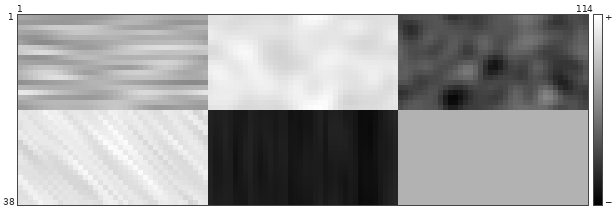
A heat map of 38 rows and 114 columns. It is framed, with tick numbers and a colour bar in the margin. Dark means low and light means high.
The table splits into 2 rows of 3 panels. Panel 1,1: high, streaked across. Panel 1,2: very high, blotchy, faint in contrast. Panel 1,3: low, blotchy. Panel 2,1: very high, slanting down to the right, faint in contrast. Panel 2,2: very low, streaked downward, faint in contrast. Panel 2,3: high, flat.
